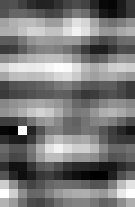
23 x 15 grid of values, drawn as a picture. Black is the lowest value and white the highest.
There is no overall slope. One lone cell stands out, far higher than its neighbours. Horizontal stripes repeat 5 times down the table.
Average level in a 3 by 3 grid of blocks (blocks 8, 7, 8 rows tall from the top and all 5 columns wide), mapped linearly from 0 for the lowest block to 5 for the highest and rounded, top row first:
451
232
031
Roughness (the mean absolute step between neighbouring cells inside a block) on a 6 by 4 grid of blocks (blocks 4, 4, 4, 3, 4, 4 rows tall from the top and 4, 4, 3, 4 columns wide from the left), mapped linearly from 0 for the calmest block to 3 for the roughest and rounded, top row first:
1111
1121
1111
3101
1111
2112
